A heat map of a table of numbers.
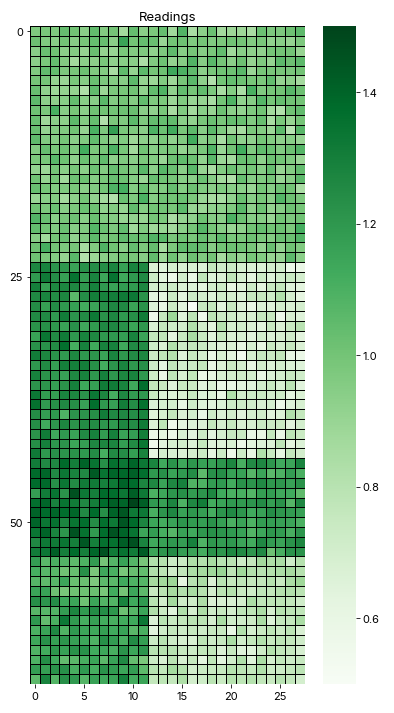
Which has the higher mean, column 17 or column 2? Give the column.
2
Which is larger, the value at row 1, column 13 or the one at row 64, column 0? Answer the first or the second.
the second
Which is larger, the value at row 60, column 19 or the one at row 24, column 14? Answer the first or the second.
the first
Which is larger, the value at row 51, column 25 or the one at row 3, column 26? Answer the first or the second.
the first
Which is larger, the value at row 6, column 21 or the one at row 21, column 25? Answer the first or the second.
the second
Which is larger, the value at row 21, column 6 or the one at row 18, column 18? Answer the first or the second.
the first
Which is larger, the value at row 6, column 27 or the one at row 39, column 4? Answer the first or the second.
the second
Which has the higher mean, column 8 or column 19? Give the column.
8
